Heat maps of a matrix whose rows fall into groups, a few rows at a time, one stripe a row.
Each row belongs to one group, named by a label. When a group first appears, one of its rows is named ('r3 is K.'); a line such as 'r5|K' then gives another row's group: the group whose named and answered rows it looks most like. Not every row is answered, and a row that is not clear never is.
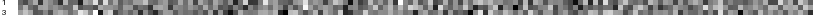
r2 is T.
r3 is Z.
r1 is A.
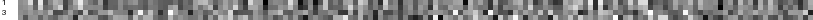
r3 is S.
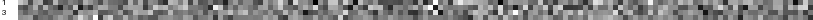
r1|S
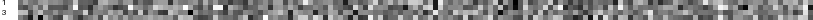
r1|T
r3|S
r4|A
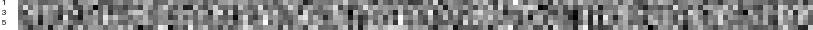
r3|A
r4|A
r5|A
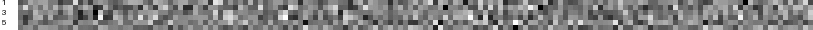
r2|Z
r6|T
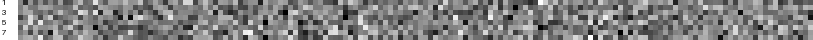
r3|Z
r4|S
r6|Z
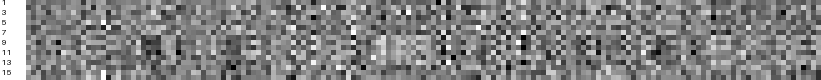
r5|Z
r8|T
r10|T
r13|T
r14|S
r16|Z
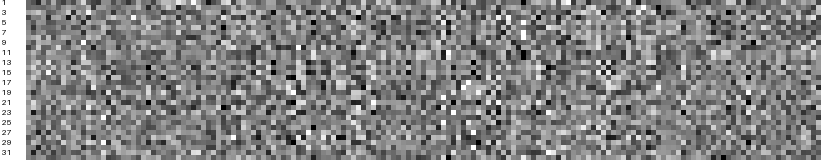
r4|A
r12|T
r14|Z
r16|Z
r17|S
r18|S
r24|Z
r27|A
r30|A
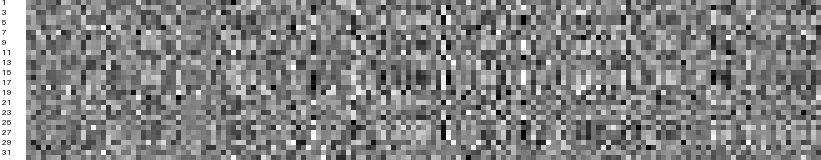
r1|S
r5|T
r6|Z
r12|T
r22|Z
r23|S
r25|T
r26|S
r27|T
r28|T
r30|A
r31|Z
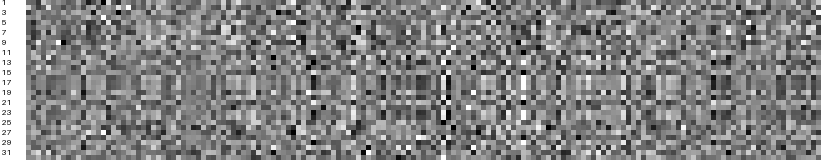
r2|S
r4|Z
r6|A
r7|A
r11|T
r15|T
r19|A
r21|T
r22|S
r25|S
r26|Z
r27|Z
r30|A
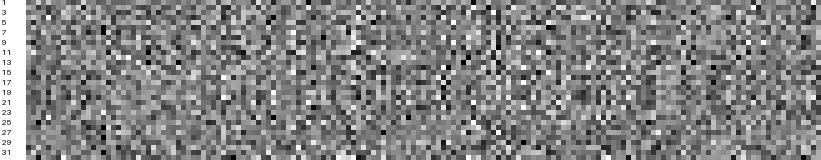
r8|S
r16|A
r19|A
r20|A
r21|A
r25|A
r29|T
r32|S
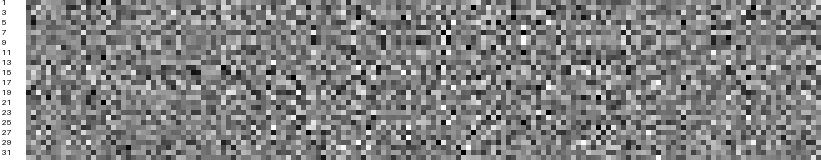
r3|Z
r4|A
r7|T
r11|T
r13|A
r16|Z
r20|A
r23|Z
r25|T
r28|A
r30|S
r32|S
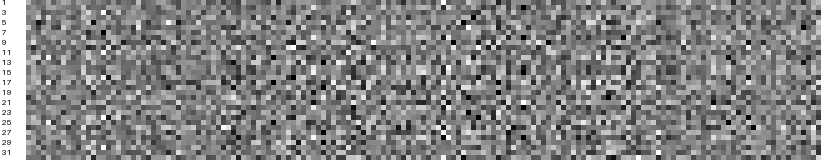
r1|S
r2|T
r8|T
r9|Z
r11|Z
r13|S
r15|T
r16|Z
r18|S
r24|Z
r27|S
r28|T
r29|S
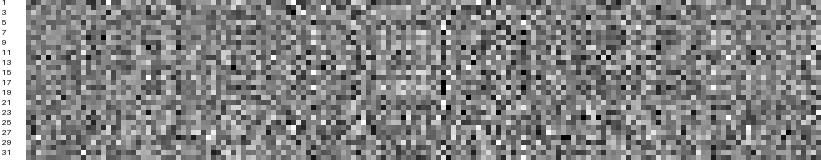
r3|Z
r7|T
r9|T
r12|A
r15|T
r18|T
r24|A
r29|S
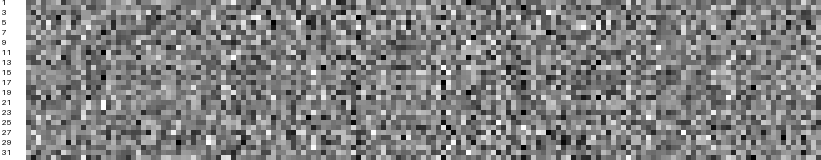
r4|S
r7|Z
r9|S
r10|S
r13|A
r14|S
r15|T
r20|A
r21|Z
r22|Z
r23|T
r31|S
